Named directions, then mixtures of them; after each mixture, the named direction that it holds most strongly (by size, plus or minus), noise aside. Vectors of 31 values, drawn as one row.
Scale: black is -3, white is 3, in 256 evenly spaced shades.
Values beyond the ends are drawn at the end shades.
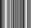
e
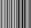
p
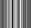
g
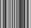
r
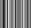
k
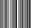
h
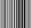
p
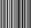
p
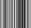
r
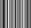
k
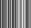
p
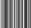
e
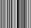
h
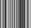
r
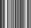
e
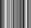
e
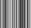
r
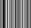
k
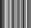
e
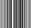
g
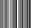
h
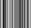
r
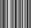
k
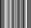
e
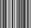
r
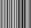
p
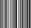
h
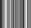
e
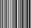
h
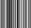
h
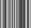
r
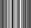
g
